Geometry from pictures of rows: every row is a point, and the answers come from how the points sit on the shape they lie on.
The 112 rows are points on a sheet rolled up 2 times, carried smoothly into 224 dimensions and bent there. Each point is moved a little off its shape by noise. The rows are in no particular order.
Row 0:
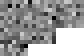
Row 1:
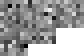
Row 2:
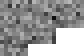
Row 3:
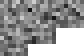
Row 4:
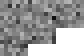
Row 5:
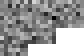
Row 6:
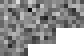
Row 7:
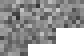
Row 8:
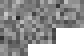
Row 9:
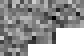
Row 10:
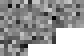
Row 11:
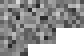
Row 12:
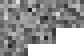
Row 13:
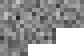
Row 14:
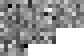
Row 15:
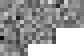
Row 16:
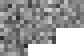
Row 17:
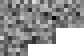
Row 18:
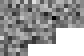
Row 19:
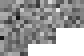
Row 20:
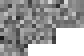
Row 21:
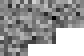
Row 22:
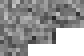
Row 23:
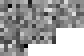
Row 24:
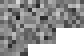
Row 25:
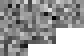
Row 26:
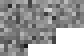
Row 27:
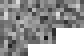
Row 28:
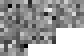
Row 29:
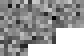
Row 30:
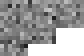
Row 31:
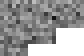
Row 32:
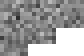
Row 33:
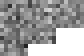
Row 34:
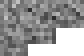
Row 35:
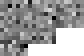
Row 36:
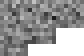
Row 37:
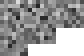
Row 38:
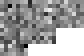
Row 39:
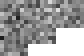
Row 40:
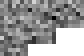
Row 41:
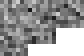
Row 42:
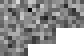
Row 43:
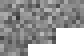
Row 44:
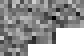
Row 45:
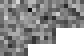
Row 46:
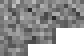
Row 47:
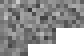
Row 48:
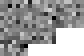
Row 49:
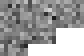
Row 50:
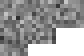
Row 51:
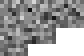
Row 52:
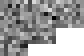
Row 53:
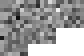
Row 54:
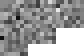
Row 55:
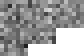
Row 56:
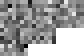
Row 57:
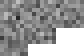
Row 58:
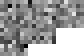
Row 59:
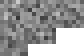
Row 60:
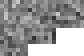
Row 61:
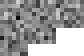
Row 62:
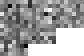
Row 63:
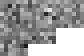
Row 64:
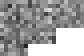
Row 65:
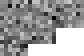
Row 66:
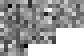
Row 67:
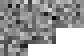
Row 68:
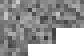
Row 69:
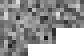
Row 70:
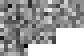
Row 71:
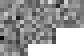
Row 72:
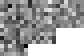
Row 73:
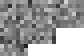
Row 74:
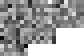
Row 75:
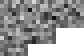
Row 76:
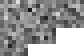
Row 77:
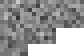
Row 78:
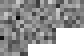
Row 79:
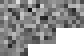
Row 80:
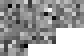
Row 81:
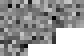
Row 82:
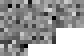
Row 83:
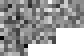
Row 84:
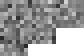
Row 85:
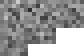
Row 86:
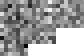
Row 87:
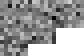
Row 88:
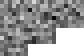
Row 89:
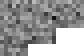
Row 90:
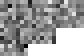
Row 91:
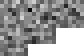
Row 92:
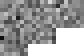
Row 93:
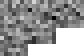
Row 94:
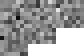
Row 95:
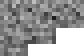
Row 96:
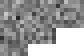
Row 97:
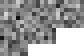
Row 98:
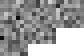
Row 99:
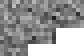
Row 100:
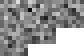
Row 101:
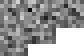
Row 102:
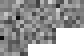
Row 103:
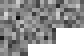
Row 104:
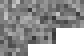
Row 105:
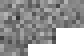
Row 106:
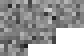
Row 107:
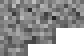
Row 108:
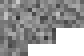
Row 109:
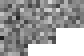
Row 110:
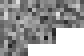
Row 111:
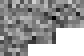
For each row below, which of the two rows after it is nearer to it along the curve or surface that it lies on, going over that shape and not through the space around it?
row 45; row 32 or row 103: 103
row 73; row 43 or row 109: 109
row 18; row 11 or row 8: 11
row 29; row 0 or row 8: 0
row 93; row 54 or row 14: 14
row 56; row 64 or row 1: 1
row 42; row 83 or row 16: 16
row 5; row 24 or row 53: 24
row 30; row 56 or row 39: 39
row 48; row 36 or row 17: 17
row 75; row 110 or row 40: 40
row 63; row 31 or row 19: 31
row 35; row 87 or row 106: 87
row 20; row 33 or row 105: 33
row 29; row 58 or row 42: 58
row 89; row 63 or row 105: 63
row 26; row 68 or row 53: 53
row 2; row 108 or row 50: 108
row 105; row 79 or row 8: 8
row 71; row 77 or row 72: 77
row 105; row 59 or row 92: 59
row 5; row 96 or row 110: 110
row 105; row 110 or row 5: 110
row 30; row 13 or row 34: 34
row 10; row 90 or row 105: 90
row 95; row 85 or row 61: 85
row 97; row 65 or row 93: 93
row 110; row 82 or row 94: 94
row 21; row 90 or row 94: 90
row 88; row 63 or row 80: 80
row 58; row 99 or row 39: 39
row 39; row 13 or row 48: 13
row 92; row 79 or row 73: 73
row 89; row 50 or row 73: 73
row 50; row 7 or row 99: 7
